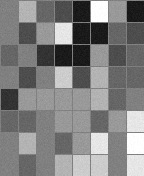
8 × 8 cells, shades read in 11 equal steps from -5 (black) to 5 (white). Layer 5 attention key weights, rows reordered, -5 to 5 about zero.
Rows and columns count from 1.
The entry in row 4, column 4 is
3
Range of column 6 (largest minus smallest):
9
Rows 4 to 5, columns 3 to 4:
0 3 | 1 1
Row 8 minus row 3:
1 -1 3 6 7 2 2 5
